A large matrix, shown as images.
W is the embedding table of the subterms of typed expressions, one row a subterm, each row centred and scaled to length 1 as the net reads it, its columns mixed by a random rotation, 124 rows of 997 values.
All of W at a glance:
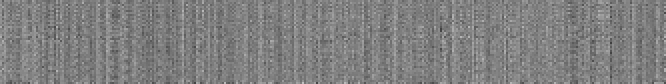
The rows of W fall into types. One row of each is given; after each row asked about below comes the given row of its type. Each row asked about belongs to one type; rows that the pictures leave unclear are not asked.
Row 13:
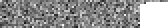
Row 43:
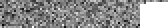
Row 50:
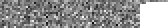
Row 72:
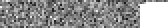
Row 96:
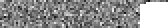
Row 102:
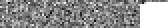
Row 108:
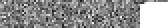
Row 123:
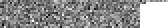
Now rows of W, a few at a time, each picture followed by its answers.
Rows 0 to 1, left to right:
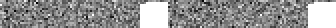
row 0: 108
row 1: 43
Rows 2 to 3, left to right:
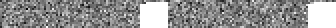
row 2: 50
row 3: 72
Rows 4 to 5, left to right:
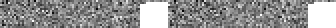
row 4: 108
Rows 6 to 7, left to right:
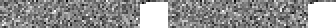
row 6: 96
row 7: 96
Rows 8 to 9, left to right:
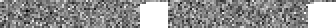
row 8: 123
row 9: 72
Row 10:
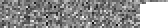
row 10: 50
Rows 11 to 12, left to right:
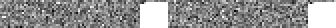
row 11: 108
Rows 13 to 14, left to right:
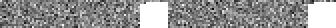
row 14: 96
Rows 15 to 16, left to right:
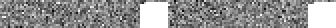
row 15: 108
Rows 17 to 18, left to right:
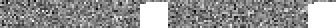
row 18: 13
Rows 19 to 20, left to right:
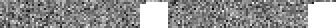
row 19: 123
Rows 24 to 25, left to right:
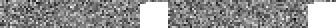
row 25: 72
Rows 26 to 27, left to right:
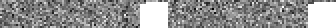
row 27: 96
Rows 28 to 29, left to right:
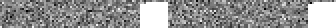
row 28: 43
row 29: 108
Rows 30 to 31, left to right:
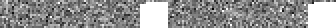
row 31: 96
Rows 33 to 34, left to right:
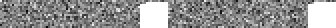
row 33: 13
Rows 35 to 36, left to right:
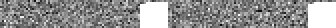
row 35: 50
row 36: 102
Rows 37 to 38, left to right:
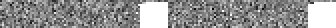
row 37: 72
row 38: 123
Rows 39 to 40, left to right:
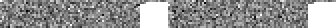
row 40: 108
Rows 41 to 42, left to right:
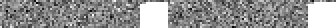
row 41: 43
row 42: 43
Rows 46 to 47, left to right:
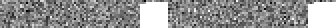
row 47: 102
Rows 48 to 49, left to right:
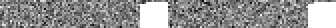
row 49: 43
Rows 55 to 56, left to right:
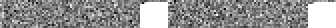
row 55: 108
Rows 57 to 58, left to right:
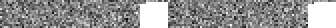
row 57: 72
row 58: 13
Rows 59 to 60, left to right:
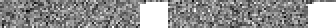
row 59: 43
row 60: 102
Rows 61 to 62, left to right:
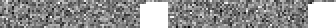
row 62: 108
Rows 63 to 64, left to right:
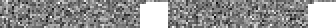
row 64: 50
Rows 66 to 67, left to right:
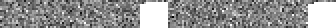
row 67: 96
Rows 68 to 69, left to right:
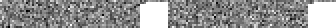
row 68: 123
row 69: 50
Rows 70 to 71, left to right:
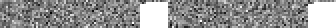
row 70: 102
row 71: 123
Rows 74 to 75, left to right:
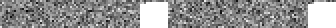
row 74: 43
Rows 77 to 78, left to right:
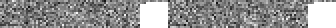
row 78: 50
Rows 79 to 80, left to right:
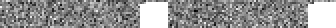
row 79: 72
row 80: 123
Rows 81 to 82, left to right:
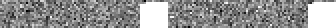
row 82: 108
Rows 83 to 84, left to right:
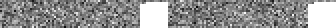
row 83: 43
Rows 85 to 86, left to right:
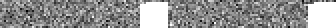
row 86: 96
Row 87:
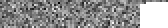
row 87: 43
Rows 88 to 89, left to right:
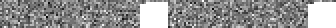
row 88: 50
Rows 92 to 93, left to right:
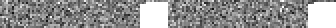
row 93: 96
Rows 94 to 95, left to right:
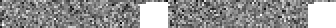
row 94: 72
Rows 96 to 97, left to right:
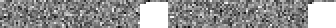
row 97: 108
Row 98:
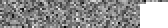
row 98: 43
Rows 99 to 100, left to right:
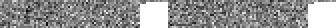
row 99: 50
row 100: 50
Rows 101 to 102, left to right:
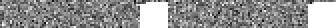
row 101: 96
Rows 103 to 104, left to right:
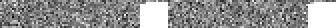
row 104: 72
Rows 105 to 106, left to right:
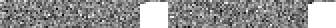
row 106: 108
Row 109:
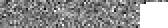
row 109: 96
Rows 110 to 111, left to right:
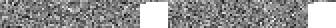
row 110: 123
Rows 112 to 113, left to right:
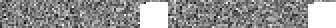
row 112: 13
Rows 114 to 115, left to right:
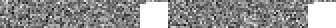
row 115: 50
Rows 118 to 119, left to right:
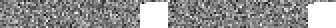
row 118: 50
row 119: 13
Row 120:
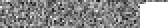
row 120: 72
